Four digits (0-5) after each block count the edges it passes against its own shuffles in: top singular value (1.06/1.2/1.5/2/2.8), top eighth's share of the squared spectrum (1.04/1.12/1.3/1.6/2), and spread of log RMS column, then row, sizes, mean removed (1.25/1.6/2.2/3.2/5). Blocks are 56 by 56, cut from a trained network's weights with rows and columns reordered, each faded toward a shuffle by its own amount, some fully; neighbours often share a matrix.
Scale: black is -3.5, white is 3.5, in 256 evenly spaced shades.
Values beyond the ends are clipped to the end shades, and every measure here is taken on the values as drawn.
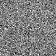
2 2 1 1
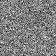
0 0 0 0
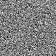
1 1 0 0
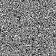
2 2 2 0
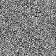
3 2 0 1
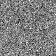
0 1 0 0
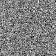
0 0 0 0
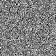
0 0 0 0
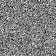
0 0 0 0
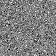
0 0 0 0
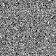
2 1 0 1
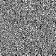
2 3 1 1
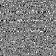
3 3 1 2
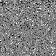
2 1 0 1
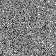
1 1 0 0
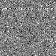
3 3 0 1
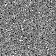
0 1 0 0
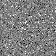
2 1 0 0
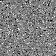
1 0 0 0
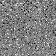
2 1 0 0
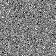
0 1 0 0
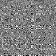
4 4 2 3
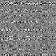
4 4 1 3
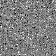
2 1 0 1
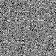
2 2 0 1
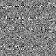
3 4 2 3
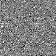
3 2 0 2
